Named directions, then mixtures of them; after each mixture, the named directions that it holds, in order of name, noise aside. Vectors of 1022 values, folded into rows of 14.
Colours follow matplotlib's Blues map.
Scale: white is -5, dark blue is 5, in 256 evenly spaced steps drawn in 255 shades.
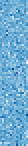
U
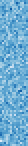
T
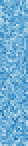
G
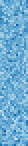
G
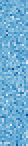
U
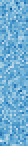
T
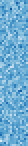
T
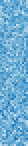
G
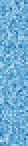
T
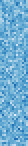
G, T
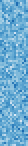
G, T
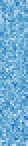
G, T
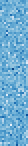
U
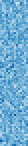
G, T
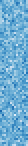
G, T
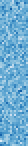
T
